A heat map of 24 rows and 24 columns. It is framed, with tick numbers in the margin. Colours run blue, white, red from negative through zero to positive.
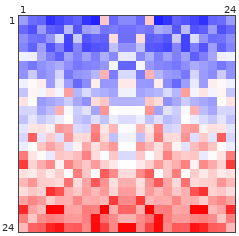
The grain is fine, like static. There is an overall slope up to the bottom. No row or column stands out. The left and right halves mirror each other. No regular stripes run through it.
